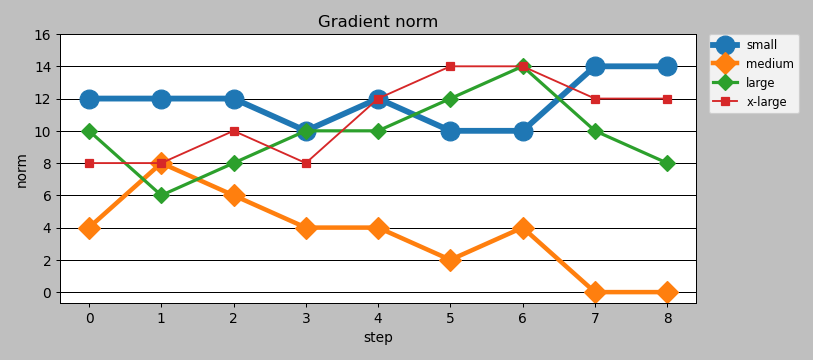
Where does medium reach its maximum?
1
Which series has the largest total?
small
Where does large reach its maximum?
6
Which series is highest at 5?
x-large
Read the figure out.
Title: Gradient norm
x-axis: step, ticks 0 1 2 3 4 5 6 7 8
y-axis: norm, ticks 0 2 4 6 8 10 12 14 16
Legend: small, medium, large, x-large
Values:
small: 12 12 12 10 12 10 10 14 14
medium: 4 8 6 4 4 2 4 0 0
large: 10 6 8 10 10 12 14 10 8
x-large: 8 8 10 8 12 14 14 12 12
